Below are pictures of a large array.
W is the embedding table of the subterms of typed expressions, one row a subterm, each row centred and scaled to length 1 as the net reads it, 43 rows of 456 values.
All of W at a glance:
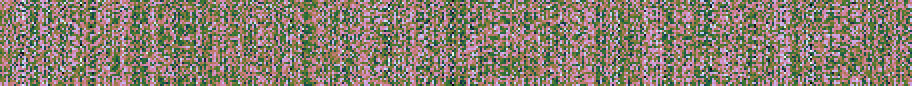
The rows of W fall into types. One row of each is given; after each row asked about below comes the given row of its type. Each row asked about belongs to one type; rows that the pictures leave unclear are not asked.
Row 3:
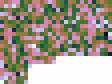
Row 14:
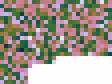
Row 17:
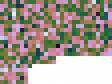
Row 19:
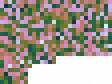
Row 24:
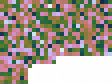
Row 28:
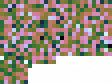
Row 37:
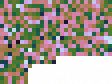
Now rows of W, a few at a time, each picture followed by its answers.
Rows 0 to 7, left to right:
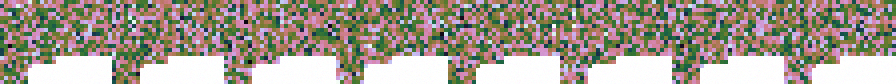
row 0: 14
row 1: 28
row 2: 14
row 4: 19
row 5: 17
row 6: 37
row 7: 17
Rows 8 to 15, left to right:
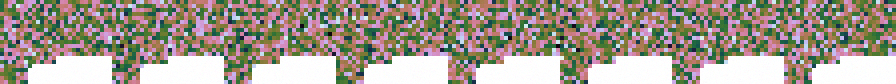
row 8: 24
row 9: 37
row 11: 19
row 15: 24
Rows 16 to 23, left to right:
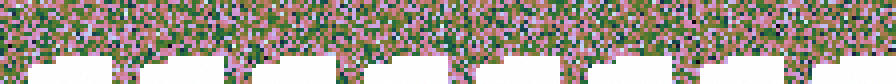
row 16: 14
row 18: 19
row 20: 17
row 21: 24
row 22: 14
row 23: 3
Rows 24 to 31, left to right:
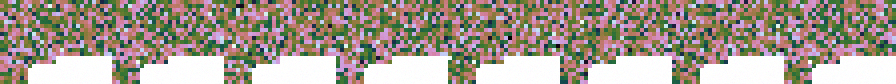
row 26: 28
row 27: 19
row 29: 37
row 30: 37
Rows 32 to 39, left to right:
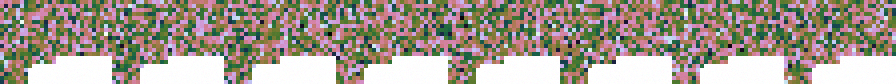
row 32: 28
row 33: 37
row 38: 17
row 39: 24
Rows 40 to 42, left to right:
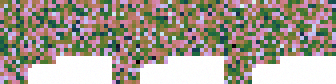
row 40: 17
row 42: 14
